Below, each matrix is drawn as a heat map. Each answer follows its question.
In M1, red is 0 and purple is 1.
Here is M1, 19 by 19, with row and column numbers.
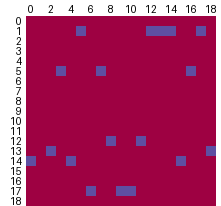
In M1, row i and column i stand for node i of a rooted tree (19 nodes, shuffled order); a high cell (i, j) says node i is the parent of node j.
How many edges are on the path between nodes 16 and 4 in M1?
4
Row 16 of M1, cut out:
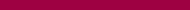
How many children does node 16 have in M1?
0
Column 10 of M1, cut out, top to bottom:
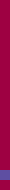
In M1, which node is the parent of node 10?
17
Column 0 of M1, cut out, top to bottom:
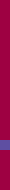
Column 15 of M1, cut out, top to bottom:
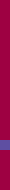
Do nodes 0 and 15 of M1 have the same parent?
yes
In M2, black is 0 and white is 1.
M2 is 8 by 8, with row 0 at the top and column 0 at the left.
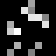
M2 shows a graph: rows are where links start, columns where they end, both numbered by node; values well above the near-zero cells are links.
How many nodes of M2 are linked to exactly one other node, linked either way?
1
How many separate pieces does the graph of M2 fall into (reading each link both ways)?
1
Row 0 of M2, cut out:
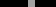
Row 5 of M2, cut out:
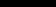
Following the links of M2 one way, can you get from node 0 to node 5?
yes
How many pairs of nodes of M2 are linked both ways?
4
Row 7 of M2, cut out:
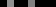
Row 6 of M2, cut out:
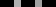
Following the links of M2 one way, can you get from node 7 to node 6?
yes
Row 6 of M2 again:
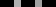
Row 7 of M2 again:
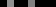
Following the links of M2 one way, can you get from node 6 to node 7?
no
